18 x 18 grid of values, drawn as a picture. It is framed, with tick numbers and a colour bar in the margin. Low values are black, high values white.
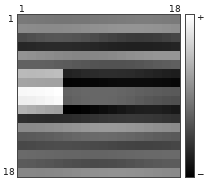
Roughest part: middle left. Odd patch: higher, in the middle left. Grain: streaks across. Ninth with the highest average: middle left.
